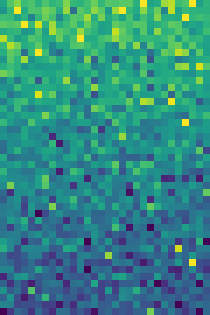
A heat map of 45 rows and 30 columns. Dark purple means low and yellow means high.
Histogram: bell-shaped. Odd rows or columns: none. Slope: up to the top. Average level on the scale: 50%. Stripes: none.
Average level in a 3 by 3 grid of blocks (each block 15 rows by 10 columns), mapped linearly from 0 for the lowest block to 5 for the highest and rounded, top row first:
555 | 222 | 000
